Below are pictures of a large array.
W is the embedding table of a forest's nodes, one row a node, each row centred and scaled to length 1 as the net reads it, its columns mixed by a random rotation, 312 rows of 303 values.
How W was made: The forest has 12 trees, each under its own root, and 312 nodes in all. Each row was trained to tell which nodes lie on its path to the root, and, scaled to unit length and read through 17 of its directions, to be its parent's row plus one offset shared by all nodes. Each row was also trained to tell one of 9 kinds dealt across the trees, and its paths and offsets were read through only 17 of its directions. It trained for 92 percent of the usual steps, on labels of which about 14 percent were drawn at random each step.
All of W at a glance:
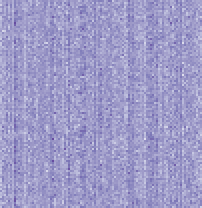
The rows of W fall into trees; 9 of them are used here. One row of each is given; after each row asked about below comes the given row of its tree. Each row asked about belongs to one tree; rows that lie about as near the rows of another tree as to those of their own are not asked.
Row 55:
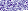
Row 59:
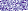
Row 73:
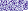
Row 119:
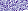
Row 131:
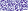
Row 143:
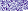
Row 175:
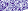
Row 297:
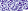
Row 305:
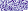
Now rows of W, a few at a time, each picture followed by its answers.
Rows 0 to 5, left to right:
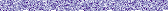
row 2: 55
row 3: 175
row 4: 55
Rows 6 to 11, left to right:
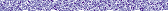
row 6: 55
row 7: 297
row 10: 305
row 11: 297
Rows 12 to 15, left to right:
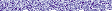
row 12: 175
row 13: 297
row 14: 305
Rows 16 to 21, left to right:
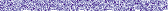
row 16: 297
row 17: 131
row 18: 143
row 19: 119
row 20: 305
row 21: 73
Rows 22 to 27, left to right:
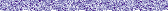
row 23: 131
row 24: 143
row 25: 143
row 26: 175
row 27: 131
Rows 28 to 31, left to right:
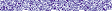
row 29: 297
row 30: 131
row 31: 55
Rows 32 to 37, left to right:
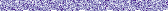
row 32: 297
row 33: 305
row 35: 297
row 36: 143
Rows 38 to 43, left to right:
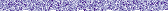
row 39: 297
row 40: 175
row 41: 73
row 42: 305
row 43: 73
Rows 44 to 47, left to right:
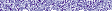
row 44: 305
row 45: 73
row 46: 131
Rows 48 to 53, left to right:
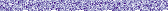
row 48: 143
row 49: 73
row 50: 55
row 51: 73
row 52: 175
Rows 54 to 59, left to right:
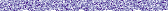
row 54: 305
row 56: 305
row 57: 297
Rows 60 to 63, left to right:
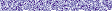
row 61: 73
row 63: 55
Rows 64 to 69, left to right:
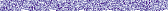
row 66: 175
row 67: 55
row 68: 131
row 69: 73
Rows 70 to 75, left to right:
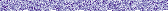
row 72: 297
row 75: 119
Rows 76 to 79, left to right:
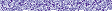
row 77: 73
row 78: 305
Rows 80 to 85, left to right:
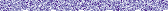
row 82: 55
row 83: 73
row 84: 143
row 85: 305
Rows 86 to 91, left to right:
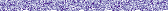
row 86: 119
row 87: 55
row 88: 143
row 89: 175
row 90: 175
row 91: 131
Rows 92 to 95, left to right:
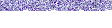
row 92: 131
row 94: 297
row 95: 73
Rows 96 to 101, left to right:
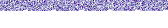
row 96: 131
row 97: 73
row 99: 305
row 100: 297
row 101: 297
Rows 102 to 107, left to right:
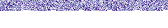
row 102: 73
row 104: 297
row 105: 297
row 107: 73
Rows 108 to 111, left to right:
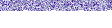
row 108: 73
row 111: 175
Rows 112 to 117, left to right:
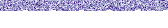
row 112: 55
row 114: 131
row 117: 297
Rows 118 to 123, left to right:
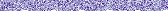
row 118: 175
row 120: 73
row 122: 55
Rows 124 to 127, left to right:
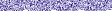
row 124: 305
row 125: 73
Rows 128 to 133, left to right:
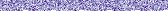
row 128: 73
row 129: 55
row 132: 143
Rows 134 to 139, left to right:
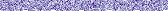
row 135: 297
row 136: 73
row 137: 73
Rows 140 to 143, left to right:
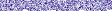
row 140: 305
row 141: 131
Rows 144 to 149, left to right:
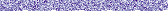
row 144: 55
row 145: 73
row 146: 55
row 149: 55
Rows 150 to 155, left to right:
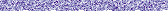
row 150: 143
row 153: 73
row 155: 305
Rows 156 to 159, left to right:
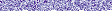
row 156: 55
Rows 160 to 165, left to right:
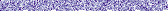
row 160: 175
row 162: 55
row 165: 143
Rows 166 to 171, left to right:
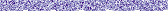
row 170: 305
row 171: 73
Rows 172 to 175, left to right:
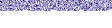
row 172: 55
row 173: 143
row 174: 297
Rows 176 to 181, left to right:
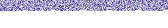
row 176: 55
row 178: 55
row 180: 131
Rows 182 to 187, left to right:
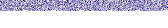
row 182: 55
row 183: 55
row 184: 73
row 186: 131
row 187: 297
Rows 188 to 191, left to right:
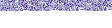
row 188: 131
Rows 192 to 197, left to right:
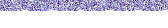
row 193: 305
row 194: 297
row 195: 175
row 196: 143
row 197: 305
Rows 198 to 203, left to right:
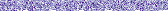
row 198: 119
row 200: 73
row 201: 175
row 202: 73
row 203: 73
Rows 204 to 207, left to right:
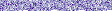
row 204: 73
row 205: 175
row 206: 143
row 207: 143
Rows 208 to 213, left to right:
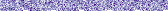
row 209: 143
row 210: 305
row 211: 297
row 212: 297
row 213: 131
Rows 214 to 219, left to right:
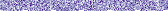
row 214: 143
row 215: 73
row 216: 55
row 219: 175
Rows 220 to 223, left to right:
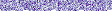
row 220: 143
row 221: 143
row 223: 73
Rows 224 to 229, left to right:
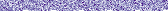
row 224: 143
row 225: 143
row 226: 59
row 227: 297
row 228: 305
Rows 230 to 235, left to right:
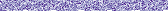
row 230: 297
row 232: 305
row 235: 297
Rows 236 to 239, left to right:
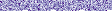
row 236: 55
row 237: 305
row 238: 175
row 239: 305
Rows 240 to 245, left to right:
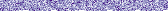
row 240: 55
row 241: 143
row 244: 143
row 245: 131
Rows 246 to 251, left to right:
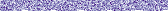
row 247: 55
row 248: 305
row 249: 55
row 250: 143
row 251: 131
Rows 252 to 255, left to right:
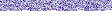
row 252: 55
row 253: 55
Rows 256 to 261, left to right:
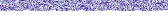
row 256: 297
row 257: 305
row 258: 131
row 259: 143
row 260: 131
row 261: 55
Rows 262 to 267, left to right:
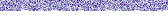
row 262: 73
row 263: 143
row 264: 143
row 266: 119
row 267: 305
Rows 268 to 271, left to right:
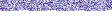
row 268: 143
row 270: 131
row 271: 297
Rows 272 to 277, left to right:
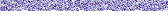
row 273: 297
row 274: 55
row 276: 297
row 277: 305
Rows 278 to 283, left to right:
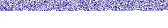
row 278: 143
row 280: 175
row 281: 297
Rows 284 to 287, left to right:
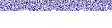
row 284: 305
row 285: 143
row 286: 55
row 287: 73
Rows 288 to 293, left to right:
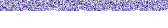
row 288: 131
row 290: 305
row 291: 305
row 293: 175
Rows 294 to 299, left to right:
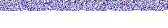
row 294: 143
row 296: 73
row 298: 119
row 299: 297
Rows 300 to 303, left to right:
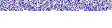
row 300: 55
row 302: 305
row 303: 305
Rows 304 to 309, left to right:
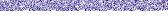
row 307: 297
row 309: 297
